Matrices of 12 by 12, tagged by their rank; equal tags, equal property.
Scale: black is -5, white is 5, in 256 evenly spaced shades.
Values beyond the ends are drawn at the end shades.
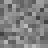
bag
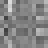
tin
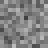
bag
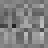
tin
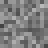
bag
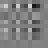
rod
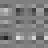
rod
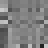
tin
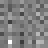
tin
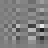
rod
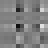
rod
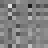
tin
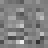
tin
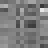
tin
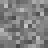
bag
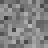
bag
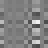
rod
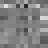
tin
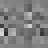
tin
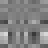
rod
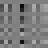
rod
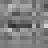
tin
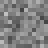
bag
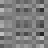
rod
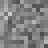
bag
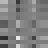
rod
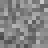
bag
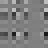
rod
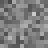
bag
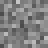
bag
